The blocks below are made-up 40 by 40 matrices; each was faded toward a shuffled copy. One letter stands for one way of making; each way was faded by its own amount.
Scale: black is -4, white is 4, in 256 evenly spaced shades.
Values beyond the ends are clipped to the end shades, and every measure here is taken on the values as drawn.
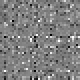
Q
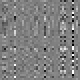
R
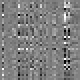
R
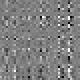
R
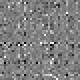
Q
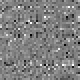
Q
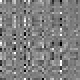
R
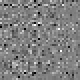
Q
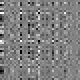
R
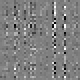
R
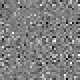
Q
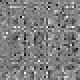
Q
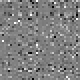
Q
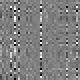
R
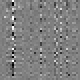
R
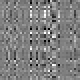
R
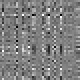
R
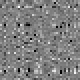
Q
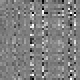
R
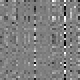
R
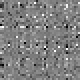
Q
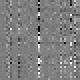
R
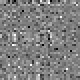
Q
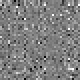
Q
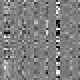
R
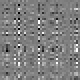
R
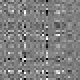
R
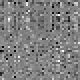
Q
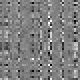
R
